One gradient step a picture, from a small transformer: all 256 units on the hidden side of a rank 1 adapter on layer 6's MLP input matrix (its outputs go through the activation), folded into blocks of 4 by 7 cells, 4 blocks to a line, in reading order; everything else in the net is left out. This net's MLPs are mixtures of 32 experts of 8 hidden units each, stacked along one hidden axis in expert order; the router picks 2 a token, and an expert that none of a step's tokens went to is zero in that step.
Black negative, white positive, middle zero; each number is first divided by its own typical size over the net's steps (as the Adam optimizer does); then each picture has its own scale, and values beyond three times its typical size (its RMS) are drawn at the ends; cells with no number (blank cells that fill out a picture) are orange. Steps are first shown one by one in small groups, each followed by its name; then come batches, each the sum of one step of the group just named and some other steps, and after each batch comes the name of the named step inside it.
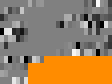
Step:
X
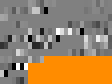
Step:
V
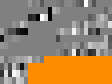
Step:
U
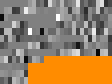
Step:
X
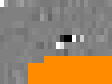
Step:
U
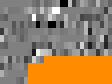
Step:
X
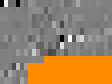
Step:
V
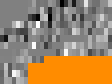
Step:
U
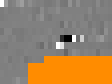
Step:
X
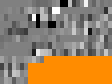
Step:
U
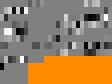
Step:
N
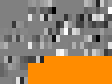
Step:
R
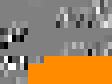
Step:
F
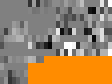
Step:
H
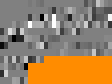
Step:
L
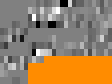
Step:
F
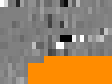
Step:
F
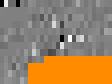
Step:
L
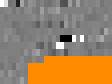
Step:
N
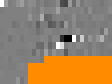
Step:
R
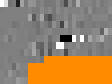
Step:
R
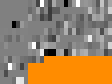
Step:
R
